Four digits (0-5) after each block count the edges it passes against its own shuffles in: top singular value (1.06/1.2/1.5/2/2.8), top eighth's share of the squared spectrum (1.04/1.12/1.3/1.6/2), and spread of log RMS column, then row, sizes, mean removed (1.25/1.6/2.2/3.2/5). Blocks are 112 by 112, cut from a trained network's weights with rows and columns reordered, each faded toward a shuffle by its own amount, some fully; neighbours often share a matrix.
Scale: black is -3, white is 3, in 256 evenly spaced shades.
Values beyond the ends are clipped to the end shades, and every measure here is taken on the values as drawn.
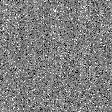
1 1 0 0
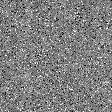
0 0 0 0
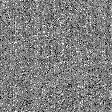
2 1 0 1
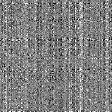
4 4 3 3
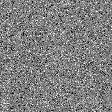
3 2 0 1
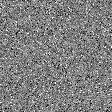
0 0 0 0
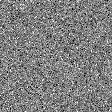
1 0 0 0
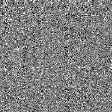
3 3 2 2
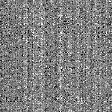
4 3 2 3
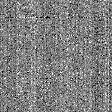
3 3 1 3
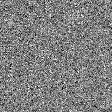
3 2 1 0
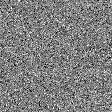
1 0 0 0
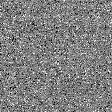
1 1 1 0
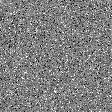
0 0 0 0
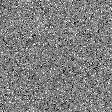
0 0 0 0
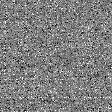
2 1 1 1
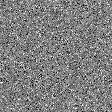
0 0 0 0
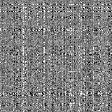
4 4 3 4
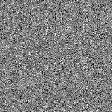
3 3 2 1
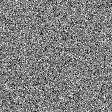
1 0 0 0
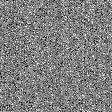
1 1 0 0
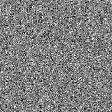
3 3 1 1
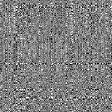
4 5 3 3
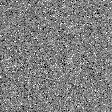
1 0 0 0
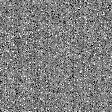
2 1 0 1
